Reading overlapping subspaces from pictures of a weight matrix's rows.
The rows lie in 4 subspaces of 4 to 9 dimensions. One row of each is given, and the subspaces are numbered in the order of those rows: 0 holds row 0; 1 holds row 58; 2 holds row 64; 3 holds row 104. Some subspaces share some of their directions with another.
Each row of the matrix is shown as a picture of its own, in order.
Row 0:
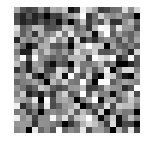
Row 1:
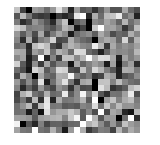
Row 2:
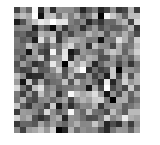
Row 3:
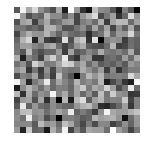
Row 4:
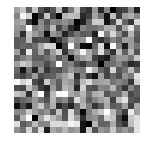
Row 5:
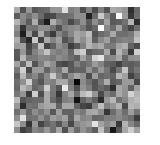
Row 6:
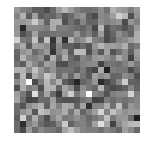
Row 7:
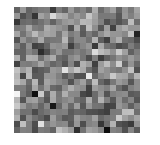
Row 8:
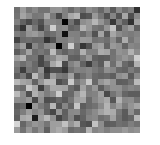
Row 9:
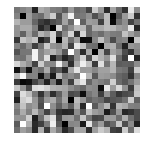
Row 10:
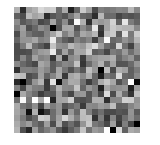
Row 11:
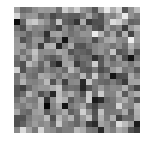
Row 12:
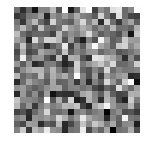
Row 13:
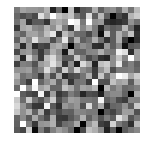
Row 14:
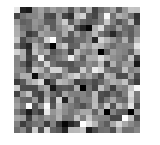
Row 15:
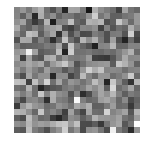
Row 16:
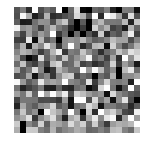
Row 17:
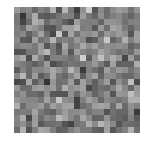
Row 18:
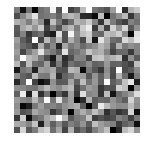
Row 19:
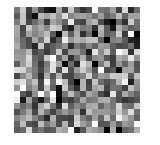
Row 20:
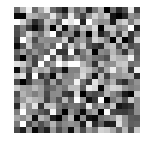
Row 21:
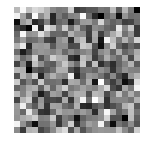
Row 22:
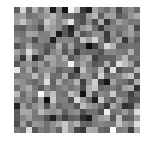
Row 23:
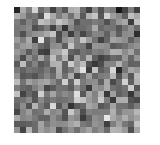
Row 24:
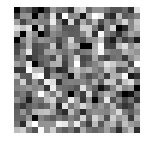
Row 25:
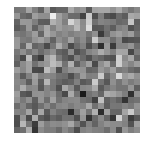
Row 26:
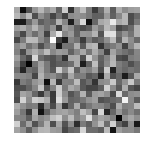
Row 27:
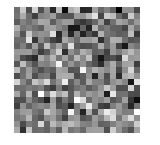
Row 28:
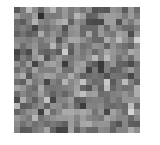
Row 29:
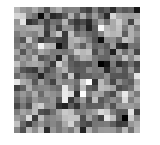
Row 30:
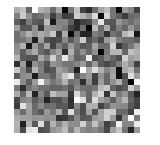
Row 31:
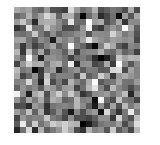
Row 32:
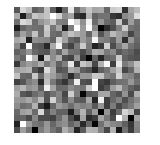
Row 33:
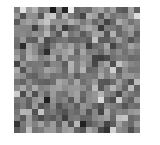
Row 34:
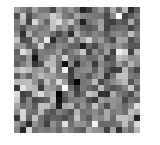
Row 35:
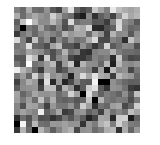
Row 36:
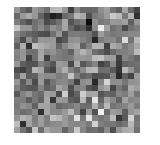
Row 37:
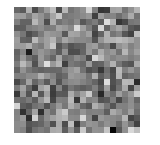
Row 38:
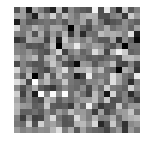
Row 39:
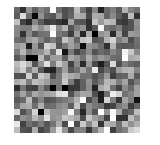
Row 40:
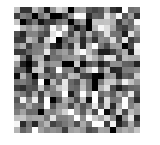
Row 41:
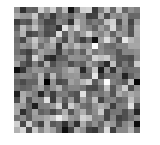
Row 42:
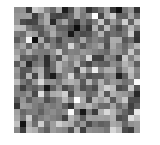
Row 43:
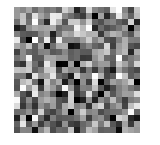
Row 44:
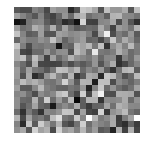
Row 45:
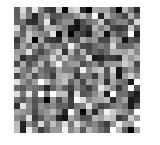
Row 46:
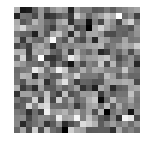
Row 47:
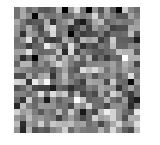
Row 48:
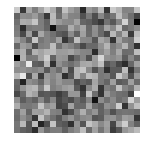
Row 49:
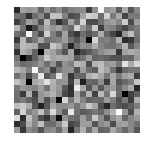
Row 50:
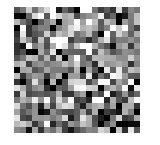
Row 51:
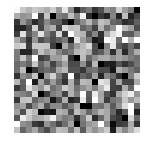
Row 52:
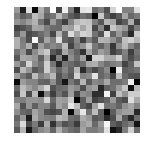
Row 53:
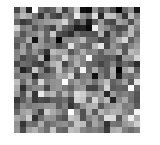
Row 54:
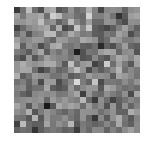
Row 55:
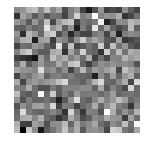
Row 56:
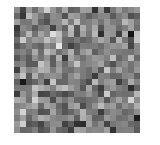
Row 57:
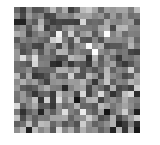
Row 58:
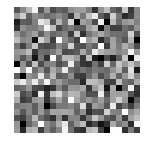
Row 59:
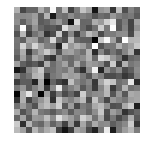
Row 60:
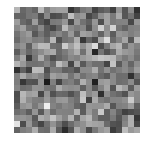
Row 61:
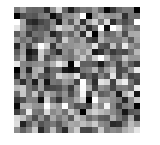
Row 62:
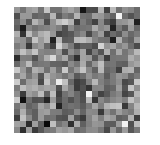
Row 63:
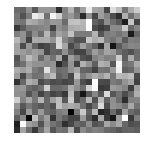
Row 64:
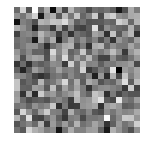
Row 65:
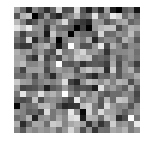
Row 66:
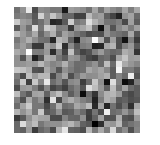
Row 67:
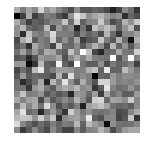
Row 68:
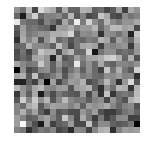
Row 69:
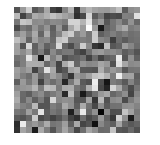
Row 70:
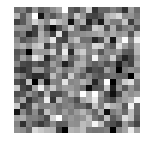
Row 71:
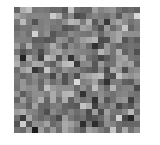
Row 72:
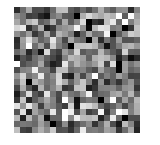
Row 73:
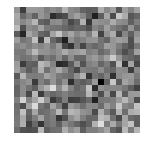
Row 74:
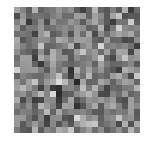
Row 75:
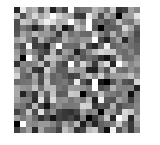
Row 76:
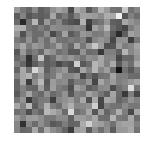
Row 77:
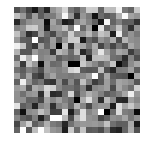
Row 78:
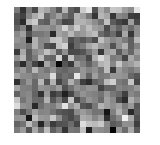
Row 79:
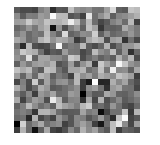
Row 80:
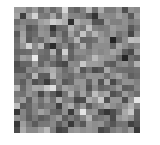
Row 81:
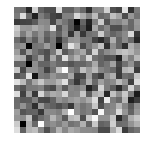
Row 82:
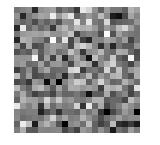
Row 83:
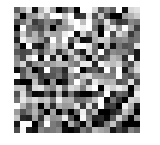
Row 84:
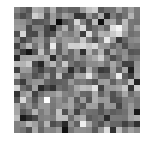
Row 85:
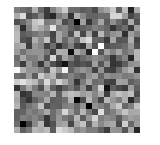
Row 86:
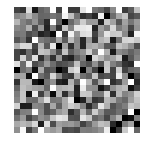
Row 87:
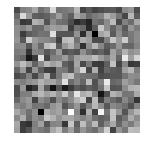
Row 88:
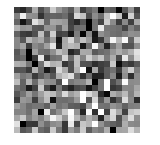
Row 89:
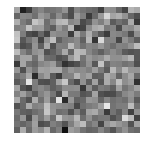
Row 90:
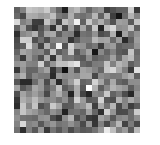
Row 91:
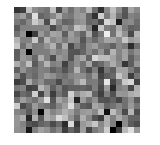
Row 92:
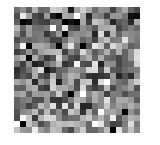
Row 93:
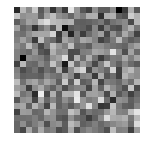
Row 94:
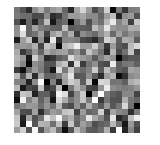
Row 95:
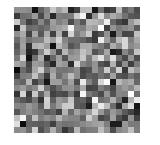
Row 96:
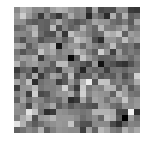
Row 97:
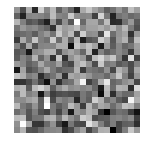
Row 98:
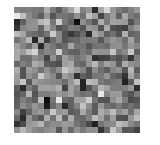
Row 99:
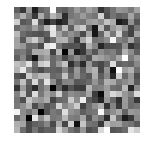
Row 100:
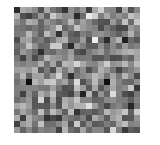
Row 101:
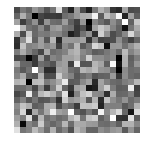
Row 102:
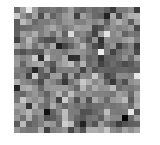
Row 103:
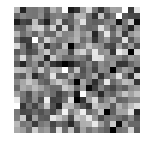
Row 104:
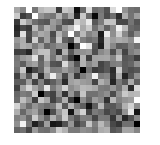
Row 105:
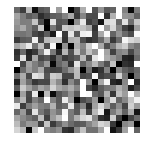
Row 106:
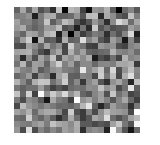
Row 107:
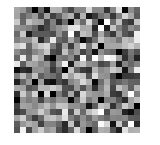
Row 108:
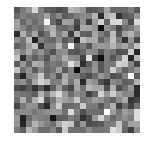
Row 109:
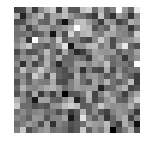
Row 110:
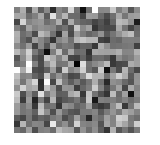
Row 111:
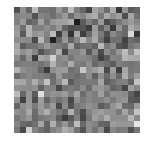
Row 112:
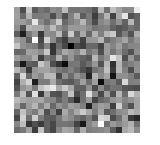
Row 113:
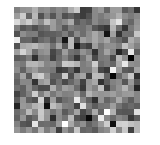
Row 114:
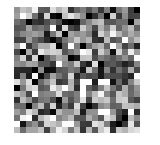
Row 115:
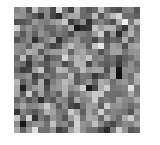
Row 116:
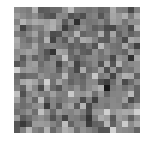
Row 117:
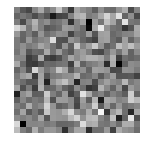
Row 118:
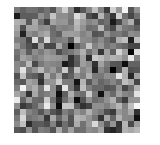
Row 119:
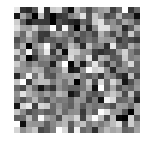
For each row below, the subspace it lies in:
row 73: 1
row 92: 3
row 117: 3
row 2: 2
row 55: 1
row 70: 2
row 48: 1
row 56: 1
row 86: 3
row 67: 1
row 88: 2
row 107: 1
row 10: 1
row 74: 1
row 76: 3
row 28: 2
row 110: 1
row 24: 3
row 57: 0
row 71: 3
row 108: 1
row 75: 2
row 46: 3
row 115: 2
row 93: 2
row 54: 2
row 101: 3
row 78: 3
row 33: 2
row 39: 2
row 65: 3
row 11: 1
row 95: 1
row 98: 1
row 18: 3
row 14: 3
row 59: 0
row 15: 2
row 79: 3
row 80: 2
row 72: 3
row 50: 1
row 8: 3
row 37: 2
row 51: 3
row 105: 3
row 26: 1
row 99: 2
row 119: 2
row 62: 1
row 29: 3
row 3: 3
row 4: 3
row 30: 3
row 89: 3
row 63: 3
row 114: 3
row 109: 3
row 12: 3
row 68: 1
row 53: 2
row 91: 2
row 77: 1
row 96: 3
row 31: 3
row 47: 2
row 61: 1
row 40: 1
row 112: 1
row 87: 2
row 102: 3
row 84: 1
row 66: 2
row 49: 3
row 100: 3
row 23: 2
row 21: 3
